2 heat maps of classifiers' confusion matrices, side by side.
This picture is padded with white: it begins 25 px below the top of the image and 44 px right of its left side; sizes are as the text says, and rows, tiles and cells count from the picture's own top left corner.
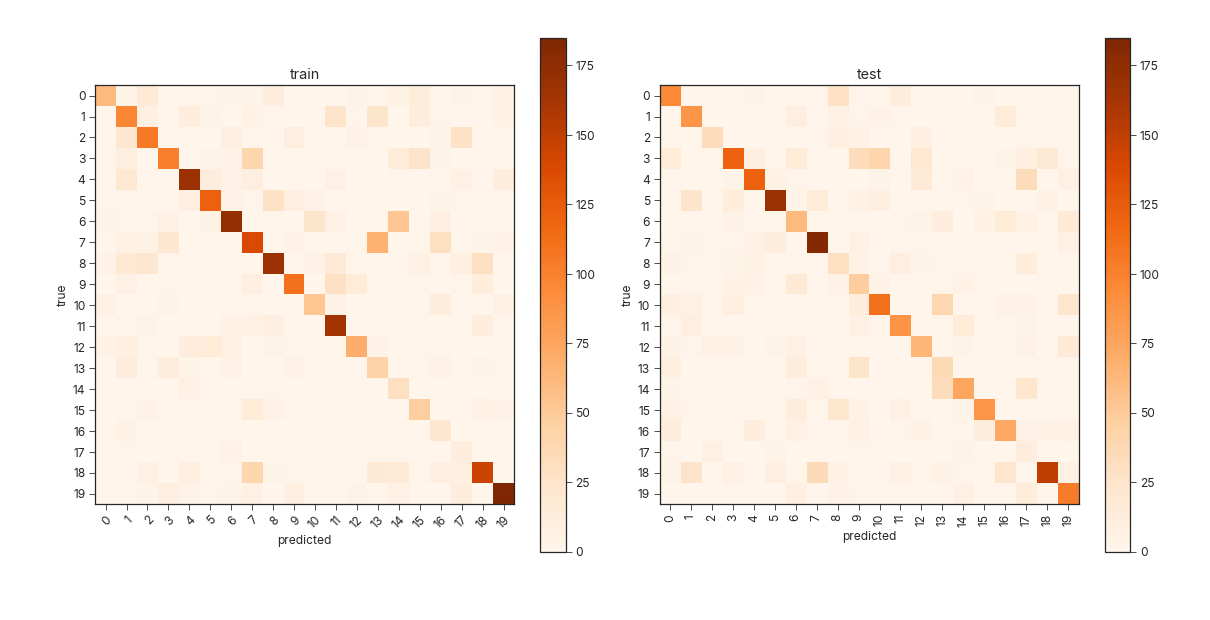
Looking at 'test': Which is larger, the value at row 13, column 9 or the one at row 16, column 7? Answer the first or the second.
the first
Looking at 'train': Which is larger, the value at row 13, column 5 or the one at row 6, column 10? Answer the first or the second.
the second
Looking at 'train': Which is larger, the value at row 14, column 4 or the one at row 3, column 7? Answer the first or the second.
the second
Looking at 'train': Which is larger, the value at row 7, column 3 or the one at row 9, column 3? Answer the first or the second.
the first
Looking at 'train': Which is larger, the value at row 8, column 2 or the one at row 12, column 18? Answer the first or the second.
the first
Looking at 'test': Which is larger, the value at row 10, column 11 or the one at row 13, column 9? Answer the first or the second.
the second
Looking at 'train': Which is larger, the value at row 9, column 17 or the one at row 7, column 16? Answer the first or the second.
the second
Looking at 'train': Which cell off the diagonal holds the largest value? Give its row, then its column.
7, 13
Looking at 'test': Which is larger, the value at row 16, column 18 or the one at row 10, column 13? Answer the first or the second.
the second
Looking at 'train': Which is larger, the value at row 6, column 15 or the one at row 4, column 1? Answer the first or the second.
the second
